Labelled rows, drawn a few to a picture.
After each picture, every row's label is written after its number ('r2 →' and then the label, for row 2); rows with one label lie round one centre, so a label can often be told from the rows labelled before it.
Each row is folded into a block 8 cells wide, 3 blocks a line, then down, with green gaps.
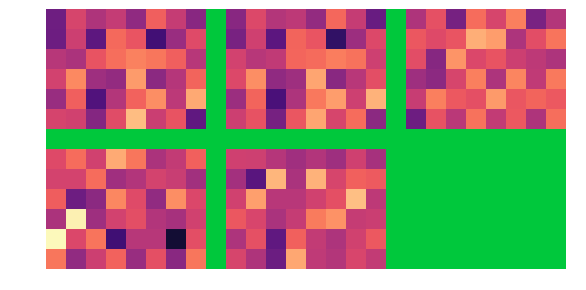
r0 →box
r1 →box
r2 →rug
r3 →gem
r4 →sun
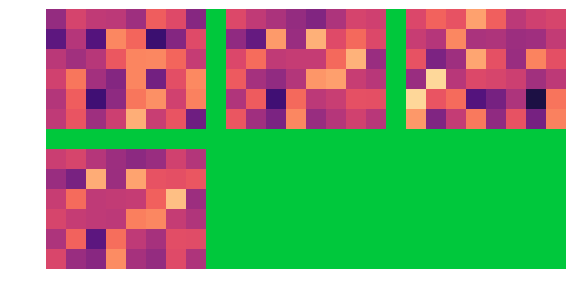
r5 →box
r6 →sun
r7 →gem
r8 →sun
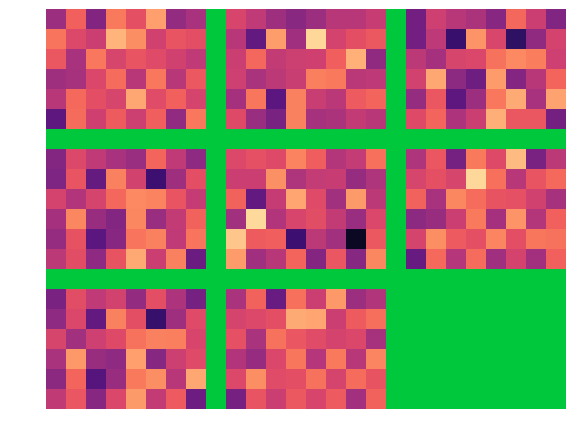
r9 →rug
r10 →sun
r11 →box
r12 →box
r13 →gem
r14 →rug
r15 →box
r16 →rug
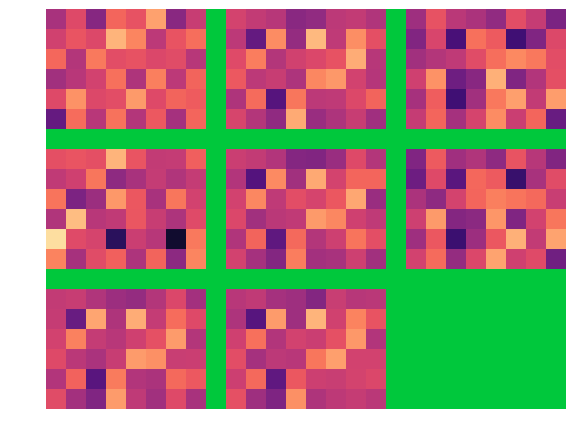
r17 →rug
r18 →sun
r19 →box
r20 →gem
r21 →sun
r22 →box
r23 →sun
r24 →sun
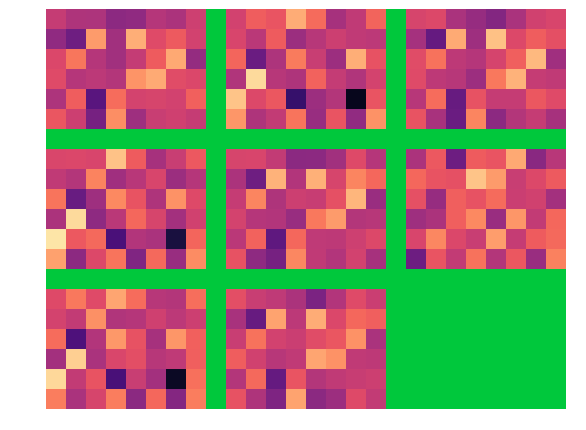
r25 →sun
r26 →gem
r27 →sun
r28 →gem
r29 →sun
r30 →rug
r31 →gem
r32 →sun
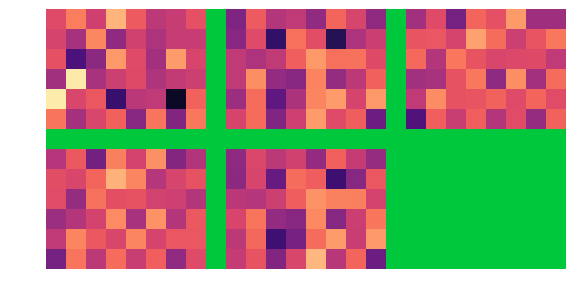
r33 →gem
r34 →box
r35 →rug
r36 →rug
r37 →box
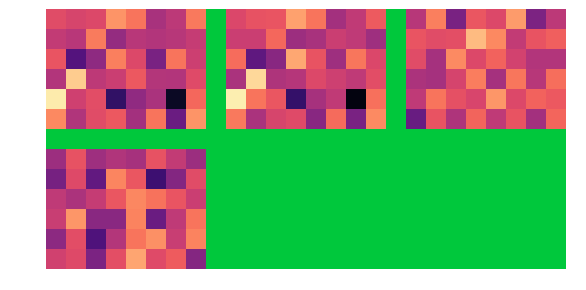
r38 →gem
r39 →gem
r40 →rug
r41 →box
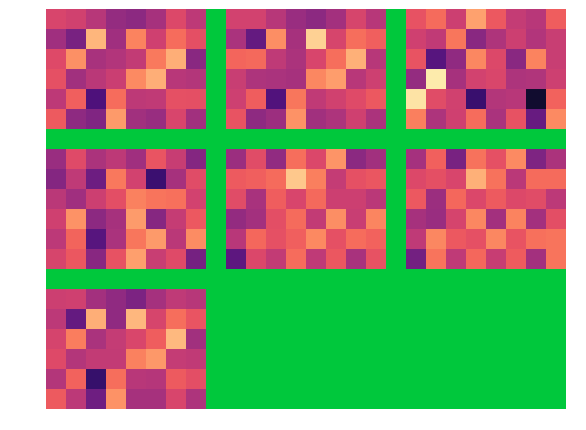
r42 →sun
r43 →sun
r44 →gem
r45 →box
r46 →rug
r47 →rug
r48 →sun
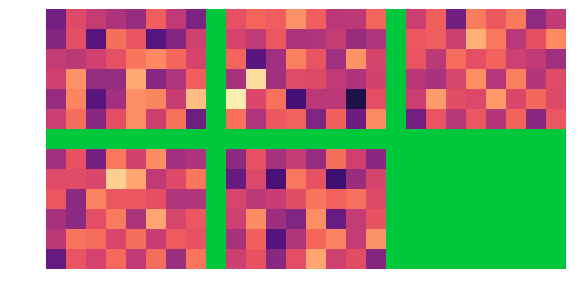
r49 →box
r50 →gem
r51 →rug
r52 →rug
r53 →box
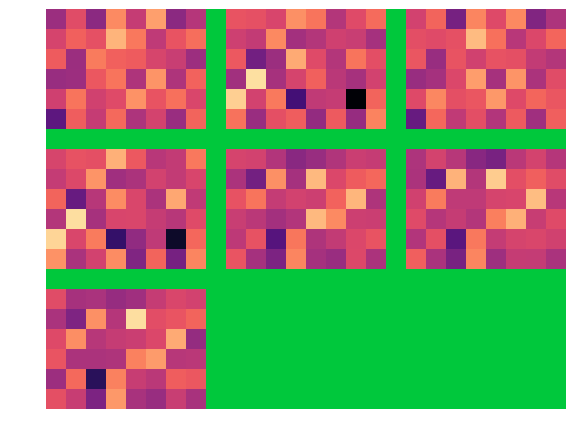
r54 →rug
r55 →gem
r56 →rug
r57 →gem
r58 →sun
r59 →sun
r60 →sun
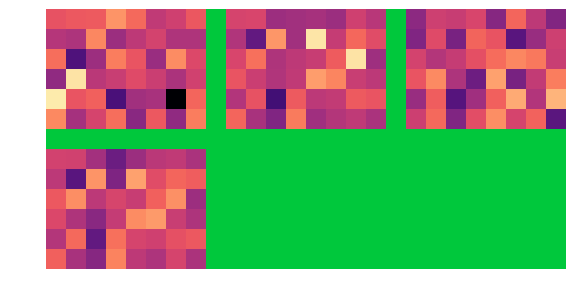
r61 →gem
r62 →sun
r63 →box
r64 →sun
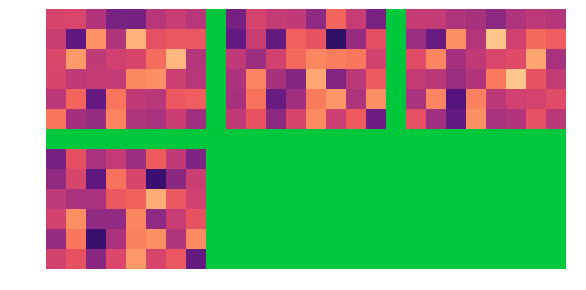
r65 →sun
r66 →box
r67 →sun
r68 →box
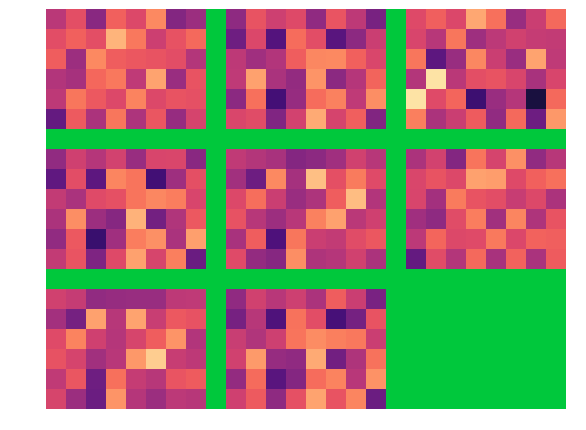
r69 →rug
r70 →box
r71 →gem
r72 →box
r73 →sun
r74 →rug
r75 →sun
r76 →box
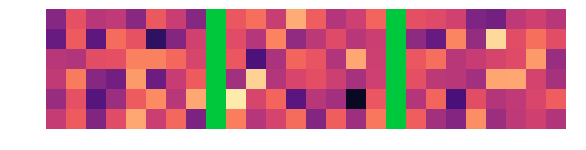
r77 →box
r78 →gem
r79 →sun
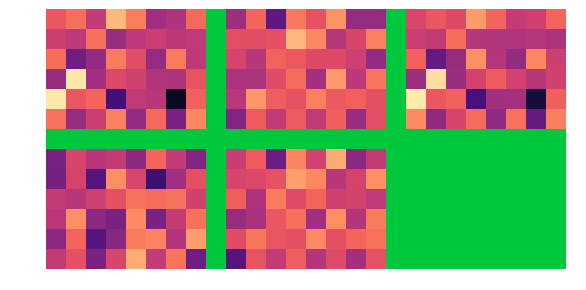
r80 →gem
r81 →rug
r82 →gem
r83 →box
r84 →rug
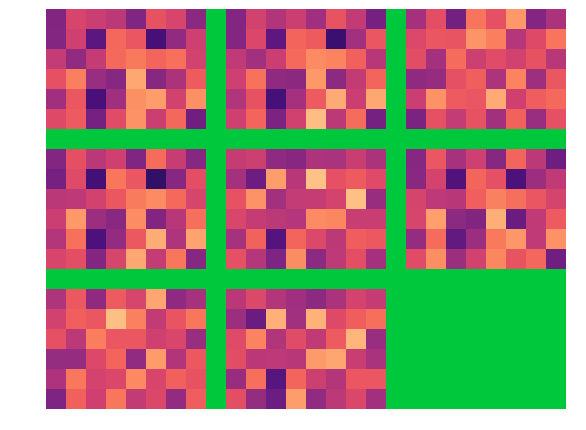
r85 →box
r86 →box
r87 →rug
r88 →box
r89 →sun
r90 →box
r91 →rug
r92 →sun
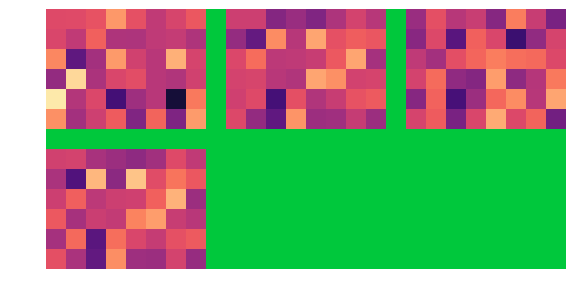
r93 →gem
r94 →sun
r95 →box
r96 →sun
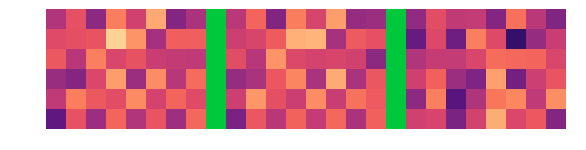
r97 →rug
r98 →rug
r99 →box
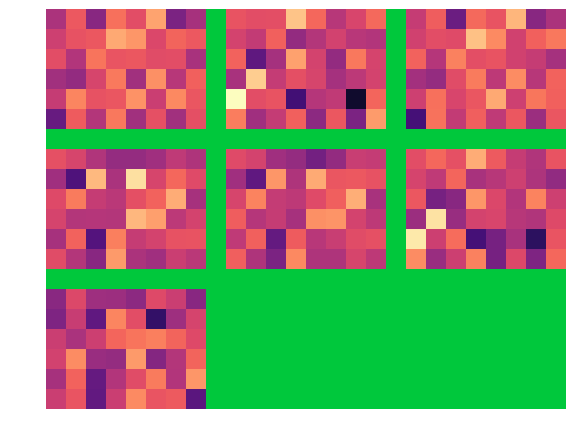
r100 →rug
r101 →gem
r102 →rug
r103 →sun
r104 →sun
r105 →gem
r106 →box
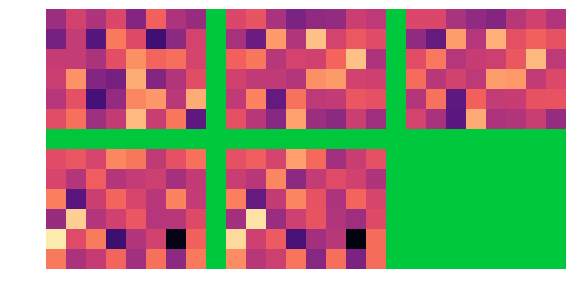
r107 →box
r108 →sun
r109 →sun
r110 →gem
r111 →gem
